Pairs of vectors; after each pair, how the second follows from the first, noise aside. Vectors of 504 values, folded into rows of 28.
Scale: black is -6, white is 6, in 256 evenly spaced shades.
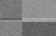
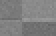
shrunk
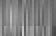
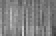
copied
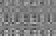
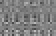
copied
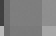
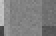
negated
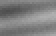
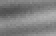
copied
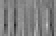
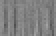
shrunk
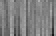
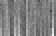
negated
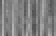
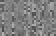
sign-scrambled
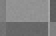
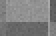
copied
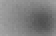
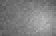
negated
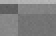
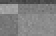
negated
